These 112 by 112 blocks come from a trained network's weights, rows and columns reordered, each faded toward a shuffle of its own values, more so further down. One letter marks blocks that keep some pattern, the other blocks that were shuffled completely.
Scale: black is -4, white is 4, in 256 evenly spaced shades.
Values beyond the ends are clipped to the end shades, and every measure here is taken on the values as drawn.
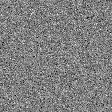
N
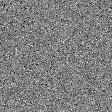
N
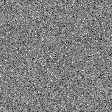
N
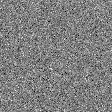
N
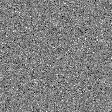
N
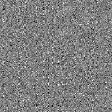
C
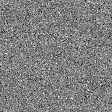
N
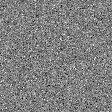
N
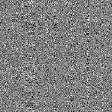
C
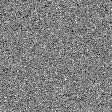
N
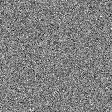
N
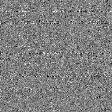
C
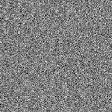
C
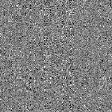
C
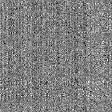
C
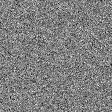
N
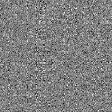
C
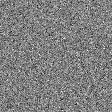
N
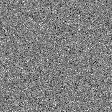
N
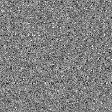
C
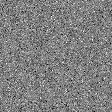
N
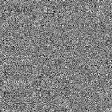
C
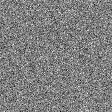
N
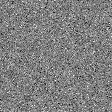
N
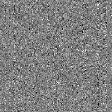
C
